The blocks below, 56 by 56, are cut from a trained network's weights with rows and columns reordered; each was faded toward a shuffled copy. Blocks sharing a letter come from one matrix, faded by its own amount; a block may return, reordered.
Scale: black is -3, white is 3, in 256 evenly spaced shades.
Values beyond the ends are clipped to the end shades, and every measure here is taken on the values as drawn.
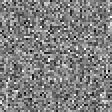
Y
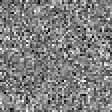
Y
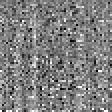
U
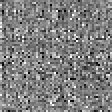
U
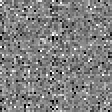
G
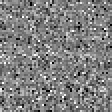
G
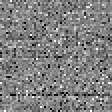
G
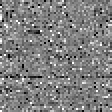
G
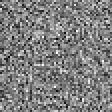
Y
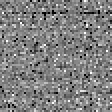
G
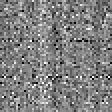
U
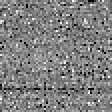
G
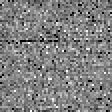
G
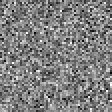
Y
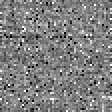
G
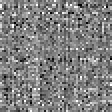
U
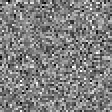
Y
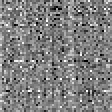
U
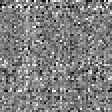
U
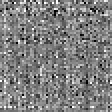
U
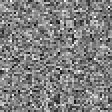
Y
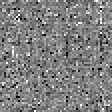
G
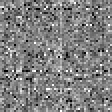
U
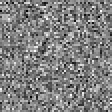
Y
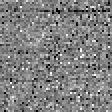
G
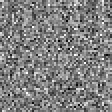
Y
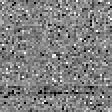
G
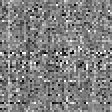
U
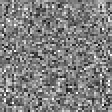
Y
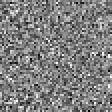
Y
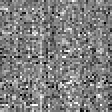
U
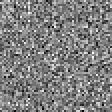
Y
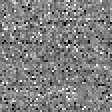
G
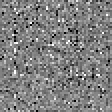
G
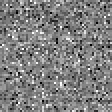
G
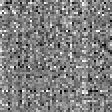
U
